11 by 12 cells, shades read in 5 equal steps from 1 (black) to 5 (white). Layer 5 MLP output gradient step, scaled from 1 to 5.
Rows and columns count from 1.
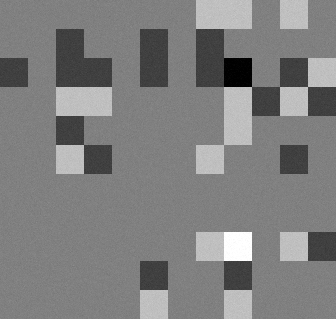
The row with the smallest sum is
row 3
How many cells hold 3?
98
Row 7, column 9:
3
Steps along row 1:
same same same same same same up same down up down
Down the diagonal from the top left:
3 3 2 4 3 3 3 3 5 3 3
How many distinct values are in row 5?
3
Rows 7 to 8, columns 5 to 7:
3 3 3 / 3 3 3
